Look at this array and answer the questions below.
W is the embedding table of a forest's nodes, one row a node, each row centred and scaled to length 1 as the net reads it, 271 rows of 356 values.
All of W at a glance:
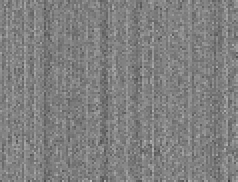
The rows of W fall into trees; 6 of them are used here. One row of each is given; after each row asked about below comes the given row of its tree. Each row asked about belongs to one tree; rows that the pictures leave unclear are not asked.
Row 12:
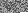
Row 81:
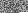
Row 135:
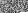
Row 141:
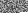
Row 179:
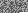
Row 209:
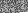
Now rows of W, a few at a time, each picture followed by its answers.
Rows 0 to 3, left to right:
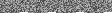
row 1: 209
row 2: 209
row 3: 141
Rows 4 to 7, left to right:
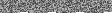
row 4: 209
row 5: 209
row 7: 141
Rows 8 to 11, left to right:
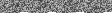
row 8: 81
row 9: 141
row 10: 209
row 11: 141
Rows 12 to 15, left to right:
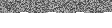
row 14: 12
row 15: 179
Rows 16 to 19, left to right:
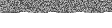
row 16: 135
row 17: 12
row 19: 12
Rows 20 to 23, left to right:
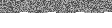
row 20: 179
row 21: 209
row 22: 179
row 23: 12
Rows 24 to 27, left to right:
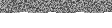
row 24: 209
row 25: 12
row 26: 179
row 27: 12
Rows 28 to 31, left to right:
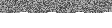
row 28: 209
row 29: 179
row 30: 81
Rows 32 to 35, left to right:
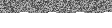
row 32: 179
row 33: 12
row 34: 135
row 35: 141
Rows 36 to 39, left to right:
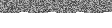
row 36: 141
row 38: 12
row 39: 179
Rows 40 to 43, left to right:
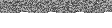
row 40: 12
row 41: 12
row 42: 179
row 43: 141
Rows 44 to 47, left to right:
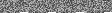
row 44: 179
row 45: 135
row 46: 209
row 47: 135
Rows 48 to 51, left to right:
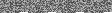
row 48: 179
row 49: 209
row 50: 179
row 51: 179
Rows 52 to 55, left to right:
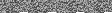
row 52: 179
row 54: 12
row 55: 12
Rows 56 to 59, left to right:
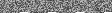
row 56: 179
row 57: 135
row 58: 141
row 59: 12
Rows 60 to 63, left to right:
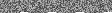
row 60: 12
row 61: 141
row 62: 81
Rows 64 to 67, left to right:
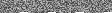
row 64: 81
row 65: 135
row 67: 209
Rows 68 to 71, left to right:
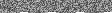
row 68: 12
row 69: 209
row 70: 141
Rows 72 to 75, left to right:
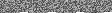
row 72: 179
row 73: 209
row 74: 12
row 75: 209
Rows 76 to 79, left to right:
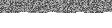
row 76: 179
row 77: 141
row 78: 135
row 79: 179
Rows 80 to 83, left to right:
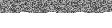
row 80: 12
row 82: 179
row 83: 141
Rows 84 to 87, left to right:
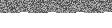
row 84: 141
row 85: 179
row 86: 12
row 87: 12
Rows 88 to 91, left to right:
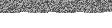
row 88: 141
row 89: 12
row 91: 209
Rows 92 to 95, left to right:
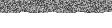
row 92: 12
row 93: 209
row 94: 12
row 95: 141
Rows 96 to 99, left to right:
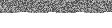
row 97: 12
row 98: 179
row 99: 12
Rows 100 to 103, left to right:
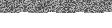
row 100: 141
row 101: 141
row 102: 179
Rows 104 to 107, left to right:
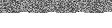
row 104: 179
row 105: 81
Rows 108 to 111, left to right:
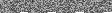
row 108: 12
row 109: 179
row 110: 179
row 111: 179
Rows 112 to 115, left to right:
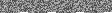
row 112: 209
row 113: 179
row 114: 141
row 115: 209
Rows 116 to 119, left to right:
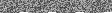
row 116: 141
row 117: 141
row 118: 81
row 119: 209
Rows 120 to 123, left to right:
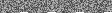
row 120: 209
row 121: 81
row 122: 209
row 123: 81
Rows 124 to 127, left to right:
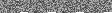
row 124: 12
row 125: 209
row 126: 209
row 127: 179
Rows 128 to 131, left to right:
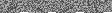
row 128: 141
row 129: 12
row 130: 141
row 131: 179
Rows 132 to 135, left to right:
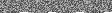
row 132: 179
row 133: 12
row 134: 209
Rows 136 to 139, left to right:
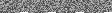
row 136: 141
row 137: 209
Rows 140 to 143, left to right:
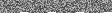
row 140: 12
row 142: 179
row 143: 209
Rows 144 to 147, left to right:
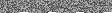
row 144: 209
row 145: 12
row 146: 12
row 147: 179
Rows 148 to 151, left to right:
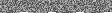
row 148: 209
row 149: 12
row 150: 209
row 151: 209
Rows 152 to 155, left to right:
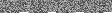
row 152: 179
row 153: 179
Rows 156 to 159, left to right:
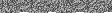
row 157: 12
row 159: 12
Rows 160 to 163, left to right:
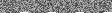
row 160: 179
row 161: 135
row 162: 179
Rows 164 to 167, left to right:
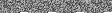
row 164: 12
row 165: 12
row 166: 135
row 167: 135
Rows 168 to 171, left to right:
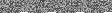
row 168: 179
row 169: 209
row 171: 12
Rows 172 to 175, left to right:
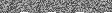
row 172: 141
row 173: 209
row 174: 179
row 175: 12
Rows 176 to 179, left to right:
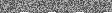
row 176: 141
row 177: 135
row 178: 209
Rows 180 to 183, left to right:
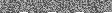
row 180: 179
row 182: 81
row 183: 179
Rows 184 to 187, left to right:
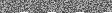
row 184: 209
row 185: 179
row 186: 209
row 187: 81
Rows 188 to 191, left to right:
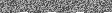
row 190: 141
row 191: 179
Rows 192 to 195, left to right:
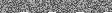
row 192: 209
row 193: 135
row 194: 179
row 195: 12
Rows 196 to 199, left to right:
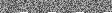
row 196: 209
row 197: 179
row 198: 209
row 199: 81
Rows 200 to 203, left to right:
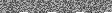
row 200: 179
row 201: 179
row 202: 135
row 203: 141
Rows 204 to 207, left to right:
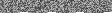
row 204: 209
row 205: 141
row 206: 209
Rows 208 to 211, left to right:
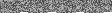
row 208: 12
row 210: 209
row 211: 209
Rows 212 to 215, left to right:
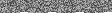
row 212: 209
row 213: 12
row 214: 209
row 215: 209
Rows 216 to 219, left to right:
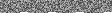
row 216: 12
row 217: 12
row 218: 209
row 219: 141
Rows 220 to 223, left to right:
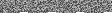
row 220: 179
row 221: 179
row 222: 12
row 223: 141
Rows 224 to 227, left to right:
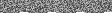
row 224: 141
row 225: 141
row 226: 135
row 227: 135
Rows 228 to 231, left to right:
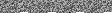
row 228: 141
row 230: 141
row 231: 141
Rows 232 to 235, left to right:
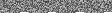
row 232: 12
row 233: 12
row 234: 179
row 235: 12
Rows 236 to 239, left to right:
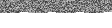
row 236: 179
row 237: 12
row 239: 209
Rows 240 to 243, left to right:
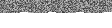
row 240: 179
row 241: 12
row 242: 209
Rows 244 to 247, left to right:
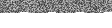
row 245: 135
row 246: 179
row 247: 141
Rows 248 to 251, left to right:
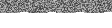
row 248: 209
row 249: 141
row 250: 209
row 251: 135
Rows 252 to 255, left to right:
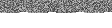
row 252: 81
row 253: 12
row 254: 209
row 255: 12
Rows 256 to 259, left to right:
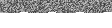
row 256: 135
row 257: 141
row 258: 179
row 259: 179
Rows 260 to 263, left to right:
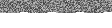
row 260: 12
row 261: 179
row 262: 135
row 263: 141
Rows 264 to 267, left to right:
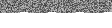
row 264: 209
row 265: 81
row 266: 209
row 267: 179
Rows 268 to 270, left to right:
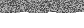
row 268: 209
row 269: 12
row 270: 209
